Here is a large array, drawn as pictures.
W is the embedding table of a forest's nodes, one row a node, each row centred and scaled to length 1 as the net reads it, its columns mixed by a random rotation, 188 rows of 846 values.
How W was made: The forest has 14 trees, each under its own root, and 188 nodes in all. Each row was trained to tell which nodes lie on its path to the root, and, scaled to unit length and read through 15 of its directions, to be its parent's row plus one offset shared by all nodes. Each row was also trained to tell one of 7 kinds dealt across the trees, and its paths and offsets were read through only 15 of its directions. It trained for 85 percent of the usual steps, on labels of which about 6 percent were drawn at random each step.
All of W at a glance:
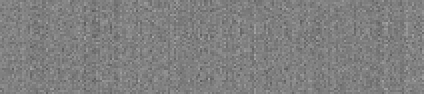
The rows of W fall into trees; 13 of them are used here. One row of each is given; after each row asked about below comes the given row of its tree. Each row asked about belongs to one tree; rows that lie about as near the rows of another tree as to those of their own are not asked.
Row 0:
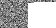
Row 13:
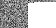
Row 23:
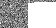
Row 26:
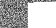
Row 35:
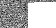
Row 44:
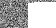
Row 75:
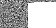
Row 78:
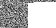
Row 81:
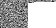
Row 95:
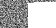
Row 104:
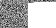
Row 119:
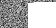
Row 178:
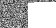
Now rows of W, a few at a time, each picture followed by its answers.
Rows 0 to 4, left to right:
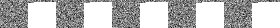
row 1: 26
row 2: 78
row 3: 104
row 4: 104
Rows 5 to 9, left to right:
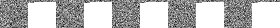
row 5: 26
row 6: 81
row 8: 104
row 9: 78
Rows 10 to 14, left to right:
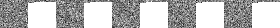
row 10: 23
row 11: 75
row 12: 35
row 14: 13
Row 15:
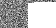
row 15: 104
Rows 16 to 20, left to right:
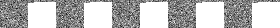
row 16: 78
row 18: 35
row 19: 75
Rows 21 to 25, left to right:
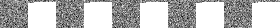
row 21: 13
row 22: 104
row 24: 95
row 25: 44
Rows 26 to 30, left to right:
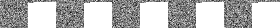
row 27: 35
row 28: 119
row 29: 23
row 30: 95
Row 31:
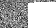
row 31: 119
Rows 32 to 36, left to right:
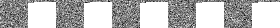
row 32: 104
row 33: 81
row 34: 75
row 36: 78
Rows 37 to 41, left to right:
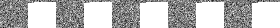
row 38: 119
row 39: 75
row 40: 23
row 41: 0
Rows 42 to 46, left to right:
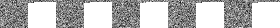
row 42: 104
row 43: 26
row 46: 44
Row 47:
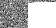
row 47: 81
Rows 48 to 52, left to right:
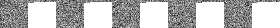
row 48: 13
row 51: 23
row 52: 119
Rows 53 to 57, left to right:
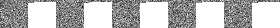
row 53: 13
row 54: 13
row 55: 26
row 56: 178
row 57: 23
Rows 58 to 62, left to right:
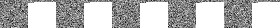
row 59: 13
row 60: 81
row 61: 178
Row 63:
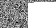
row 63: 81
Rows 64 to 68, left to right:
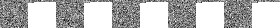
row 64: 95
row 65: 13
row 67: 95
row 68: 104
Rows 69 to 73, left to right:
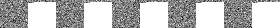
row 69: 0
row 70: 81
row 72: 26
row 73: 23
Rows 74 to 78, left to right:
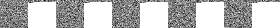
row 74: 23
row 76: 119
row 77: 35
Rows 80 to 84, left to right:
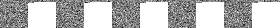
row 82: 13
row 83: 81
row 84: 95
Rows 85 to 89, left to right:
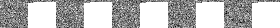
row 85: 78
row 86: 75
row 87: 35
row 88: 104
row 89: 0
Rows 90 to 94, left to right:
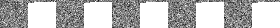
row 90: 44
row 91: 35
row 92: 0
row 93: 35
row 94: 35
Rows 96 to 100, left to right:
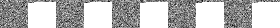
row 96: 13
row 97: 81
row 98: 44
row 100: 13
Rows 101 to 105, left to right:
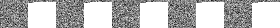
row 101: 81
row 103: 81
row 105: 35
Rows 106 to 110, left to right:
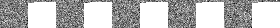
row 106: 23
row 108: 119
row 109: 119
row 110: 23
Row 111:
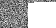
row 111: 23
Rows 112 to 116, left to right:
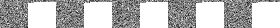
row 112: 75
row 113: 44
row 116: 13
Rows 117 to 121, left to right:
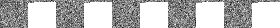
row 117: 44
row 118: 13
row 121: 35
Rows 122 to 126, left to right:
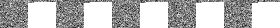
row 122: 81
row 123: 26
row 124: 81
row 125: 35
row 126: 104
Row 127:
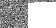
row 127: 23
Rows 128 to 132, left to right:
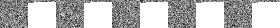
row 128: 35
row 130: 178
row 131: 95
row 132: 13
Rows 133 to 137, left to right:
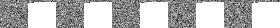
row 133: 78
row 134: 104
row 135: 23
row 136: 104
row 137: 78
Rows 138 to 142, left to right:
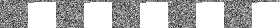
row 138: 23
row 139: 0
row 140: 0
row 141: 75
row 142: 178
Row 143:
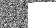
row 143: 44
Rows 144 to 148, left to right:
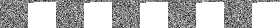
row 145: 75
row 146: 0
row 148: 119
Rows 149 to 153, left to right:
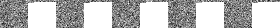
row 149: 119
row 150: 26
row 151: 35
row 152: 119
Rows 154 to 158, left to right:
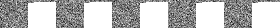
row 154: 35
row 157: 75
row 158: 0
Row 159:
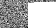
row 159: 75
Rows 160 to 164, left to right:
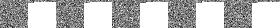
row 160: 104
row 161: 23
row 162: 81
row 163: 104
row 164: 81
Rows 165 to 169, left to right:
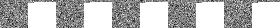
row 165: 13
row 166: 26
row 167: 35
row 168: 104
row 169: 119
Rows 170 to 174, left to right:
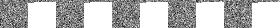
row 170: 13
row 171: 81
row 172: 78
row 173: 178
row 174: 44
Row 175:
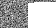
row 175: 81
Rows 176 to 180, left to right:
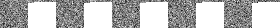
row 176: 13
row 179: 0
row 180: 104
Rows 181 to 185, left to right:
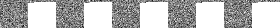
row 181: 119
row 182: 23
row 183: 95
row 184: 95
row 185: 23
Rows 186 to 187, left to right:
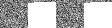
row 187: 35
